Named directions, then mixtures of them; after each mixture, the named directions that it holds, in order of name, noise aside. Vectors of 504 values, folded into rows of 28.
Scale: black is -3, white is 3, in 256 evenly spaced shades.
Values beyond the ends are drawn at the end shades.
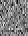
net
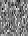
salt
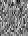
net, salt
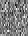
net, salt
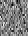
net, salt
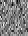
net, salt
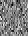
net, salt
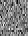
net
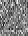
net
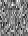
net, salt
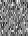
net, salt
